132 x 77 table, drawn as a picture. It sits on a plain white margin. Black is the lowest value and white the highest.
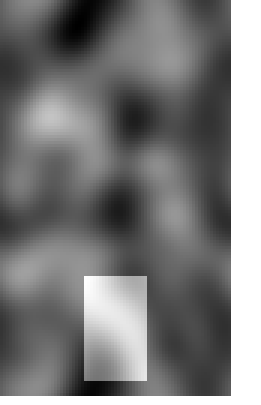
Ninth with the highest average: bottom middle. Odd patch: higher, in the bottom middle. Mirror symmetry: none. Roughest part: bottom middle.
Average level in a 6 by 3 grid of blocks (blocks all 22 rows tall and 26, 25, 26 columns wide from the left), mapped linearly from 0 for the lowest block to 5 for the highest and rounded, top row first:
012 | 210 | 211 | 101 | 250 | 130
